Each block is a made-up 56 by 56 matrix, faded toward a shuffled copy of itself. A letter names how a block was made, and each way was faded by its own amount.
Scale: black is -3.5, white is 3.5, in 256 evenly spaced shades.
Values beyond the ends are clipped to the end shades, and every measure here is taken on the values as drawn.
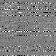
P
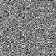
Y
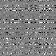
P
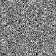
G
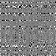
P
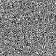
G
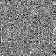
G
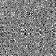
Y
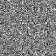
G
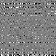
P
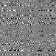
P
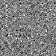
Y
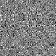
Y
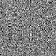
G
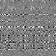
P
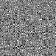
Y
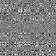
P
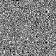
G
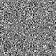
Y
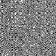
Y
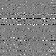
P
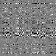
P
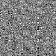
G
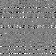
P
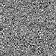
G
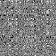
Y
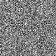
G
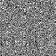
G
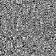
G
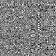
Y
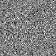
G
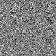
G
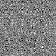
Y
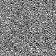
G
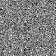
G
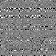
P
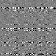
P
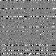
P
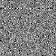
G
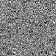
G
